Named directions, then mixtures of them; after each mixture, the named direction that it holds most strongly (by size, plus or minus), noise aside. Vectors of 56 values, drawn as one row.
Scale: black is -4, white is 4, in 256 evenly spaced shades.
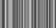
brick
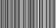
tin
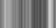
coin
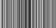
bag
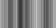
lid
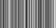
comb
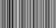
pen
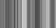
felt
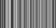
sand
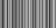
brick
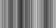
lid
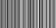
tin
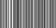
pen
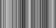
felt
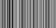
pen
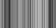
coin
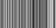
coin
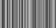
brick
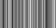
comb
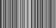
bag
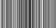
bag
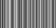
sand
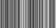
tin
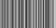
comb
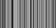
sand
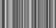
brick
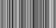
pen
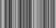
brick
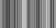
felt
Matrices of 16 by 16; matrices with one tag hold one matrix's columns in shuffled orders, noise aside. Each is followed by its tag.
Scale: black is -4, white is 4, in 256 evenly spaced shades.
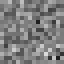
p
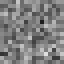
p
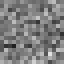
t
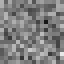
p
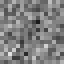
p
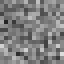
p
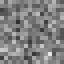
p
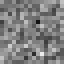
p
